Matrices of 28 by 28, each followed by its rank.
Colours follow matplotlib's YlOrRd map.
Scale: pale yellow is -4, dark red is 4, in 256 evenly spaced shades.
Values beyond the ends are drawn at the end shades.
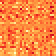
five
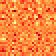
five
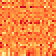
five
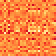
three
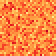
full rank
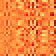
three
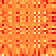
two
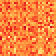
five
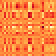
two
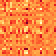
three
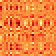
three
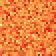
full rank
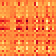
two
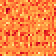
five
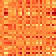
two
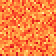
full rank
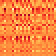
two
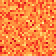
full rank
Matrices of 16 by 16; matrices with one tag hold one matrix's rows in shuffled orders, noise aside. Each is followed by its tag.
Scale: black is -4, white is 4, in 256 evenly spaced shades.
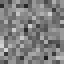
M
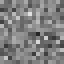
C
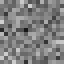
M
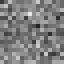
C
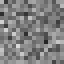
M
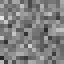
M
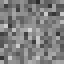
C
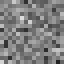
M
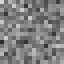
M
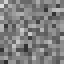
M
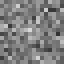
C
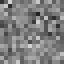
C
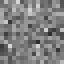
C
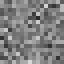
C
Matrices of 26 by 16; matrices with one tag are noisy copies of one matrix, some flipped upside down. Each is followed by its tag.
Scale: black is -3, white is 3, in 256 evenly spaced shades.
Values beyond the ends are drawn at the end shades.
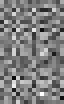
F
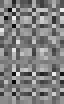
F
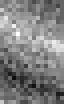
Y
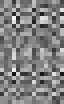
F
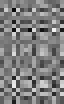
F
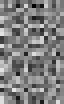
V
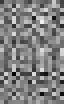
F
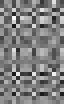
F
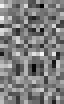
V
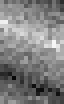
Y
